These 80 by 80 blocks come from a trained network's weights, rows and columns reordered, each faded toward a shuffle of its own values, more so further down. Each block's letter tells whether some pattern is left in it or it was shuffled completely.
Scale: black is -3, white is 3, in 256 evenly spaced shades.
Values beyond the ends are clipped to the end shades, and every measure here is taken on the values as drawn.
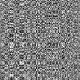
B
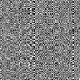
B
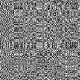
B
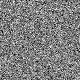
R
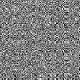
B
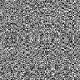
B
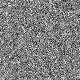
R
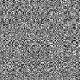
B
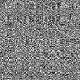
B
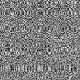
B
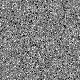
R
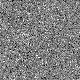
R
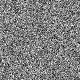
R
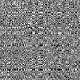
B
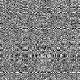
B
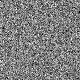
R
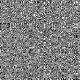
B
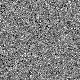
R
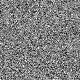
R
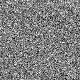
R
